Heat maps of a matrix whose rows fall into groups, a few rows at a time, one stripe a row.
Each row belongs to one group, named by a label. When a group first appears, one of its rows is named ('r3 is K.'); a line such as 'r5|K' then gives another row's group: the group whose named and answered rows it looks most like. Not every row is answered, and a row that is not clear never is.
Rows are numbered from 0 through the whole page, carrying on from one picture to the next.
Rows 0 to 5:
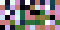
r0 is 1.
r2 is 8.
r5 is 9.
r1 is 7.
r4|8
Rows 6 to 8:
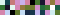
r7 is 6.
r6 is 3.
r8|8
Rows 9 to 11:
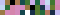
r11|1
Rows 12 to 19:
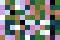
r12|3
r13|3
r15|3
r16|7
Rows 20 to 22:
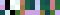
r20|6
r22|9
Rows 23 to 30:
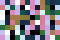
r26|3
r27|7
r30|8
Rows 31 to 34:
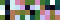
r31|6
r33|3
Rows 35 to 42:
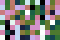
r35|1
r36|3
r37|1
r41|7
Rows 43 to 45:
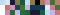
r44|1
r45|8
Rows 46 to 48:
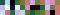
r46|9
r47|8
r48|3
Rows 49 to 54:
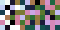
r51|9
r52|3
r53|8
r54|6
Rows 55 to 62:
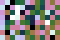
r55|9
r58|6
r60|3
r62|3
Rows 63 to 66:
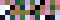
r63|1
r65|3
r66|9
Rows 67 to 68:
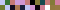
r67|3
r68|9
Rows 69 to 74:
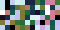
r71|8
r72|6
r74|7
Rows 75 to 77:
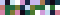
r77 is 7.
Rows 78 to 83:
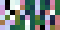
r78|6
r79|6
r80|8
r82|1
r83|1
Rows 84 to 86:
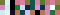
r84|8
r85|8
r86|9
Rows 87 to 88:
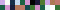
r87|8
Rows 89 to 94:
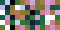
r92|8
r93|8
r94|8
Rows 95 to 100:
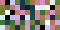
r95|6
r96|7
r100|1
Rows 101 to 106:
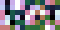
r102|6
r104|9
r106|8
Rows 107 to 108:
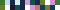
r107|8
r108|9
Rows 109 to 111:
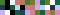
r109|6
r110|7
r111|9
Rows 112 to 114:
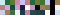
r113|9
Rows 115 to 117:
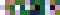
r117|8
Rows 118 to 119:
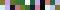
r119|8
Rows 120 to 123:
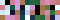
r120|3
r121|9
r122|9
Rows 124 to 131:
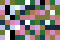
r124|1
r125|3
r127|9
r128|1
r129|6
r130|8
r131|9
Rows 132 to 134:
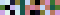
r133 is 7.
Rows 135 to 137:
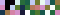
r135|7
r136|6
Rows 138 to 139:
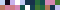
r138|3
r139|1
